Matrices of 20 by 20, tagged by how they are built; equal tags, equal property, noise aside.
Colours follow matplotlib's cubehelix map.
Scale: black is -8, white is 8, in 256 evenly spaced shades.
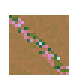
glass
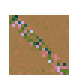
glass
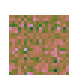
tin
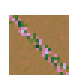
glass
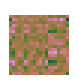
tin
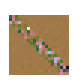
glass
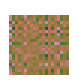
tin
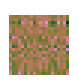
tin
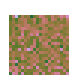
tin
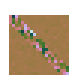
glass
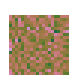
tin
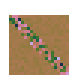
glass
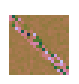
glass
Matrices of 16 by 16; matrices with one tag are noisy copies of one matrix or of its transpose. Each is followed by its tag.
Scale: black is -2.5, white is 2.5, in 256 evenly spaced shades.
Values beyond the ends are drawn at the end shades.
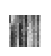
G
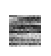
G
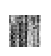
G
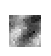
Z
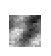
Z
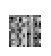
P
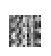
P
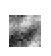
Z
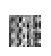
P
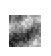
Z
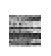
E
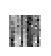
E
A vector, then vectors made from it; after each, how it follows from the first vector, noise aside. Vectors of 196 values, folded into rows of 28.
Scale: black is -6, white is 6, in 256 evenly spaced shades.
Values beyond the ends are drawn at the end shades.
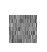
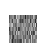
scaled up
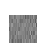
shrunk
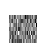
scaled up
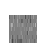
partly zeroed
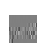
partly zeroed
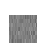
shrunk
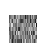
scaled up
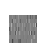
partly zeroed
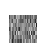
scaled up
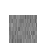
shrunk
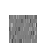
partly zeroed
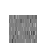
partly zeroed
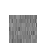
shrunk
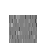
partly zeroed
